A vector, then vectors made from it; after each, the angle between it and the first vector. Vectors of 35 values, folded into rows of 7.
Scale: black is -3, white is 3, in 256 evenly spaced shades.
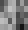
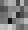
partly aligned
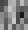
partly aligned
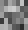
partly aligned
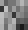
partly aligned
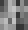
nearly parallel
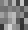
partly aligned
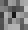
orthogonal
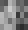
nearly parallel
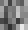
partly opposed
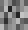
orthogonal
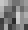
partly opposed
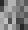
nearly parallel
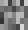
partly opposed
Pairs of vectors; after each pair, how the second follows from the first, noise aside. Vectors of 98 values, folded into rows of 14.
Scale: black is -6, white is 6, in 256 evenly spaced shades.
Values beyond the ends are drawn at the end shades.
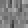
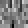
scaled up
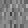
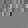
partly zeroed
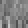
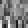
scaled up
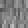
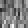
scaled up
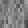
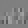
partly zeroed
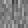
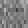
shuffled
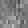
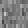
shuffled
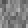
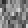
scaled up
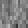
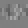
partly zeroed
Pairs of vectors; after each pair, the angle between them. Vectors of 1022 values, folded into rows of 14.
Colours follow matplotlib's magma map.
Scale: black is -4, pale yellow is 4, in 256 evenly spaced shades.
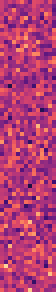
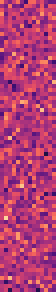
orthogonal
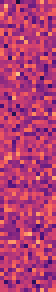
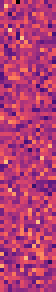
partly aligned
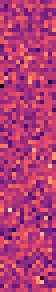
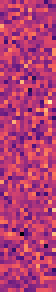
orthogonal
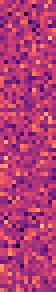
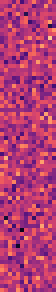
nearly parallel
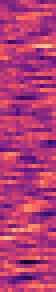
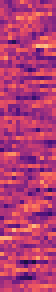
nearly parallel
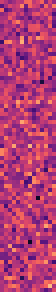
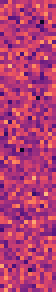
orthogonal
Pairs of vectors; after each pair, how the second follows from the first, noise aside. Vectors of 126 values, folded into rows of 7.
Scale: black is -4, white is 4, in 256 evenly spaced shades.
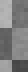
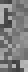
sign-scrambled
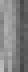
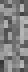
sign-scrambled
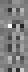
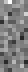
shuffled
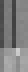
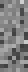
shuffled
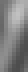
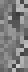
sign-scrambled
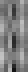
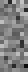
shuffled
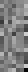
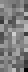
sign-scrambled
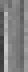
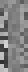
sign-scrambled
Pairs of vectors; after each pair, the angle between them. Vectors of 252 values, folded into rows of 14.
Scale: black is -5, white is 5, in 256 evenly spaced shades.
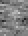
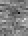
nearly opposite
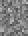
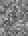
partly aligned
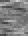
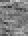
nearly parallel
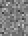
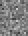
orthogonal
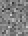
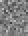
partly aligned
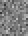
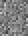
nearly opposite
